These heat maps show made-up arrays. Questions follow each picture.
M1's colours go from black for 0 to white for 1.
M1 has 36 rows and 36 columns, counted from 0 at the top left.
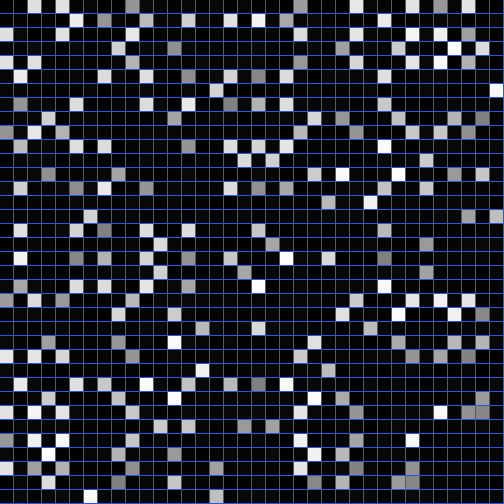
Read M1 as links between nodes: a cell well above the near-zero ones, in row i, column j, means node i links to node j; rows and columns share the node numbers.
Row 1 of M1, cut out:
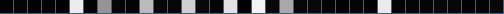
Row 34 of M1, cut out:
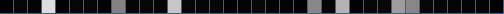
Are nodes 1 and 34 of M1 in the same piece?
no
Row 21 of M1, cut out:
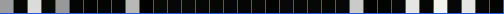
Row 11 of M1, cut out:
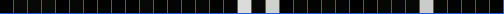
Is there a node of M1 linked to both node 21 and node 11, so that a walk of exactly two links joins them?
no
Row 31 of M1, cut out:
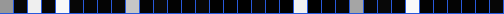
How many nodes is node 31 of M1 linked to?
7
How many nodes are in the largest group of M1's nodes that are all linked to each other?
8
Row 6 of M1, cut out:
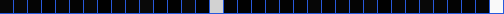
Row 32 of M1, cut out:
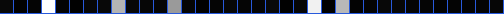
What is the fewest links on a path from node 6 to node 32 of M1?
6
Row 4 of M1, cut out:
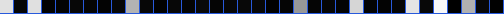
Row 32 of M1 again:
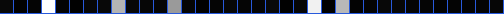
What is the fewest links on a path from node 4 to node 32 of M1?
4
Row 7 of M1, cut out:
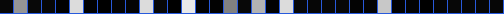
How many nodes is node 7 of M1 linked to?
8
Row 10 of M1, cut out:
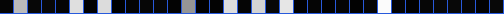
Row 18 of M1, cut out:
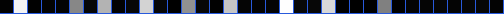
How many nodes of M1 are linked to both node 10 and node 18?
7
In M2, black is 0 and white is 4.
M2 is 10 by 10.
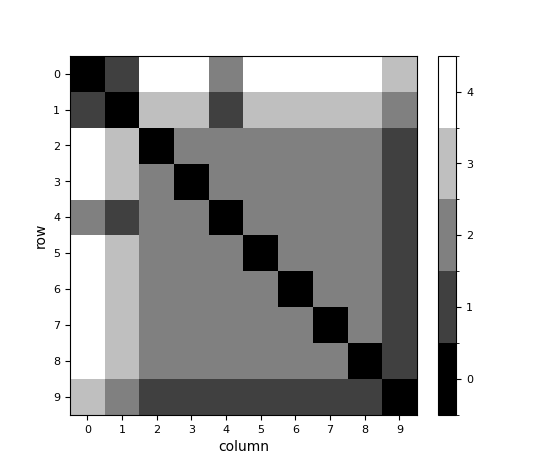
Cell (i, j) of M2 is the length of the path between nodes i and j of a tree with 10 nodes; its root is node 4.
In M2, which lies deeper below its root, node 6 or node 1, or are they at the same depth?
node 6
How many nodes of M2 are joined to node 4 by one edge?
2
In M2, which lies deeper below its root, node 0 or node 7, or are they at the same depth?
the same depth
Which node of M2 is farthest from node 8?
0
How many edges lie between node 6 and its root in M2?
2
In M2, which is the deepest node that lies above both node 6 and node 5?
9
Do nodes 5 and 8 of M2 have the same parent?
yes
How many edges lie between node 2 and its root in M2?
2
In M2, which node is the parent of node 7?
9
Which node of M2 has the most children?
9
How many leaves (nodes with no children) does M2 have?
7
